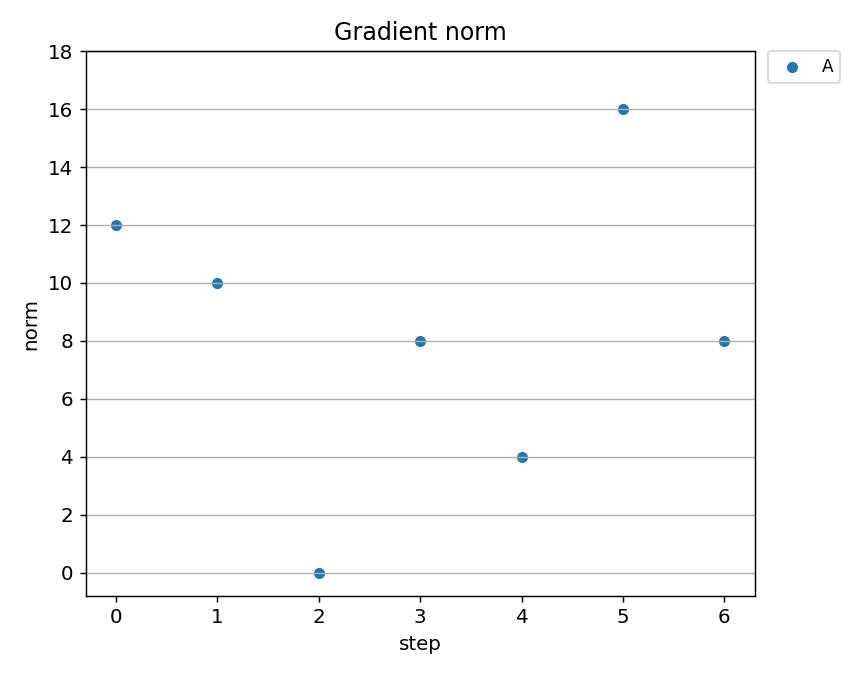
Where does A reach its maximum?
5
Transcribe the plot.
Title: Gradient norm
x-axis: step, ticks 0 1 2 3 4 5 6
y-axis: norm, ticks 0 2 4 6 8 10 12 14 16 18
Legend: A
Values:
A: 12 10 0 8 4 16 8
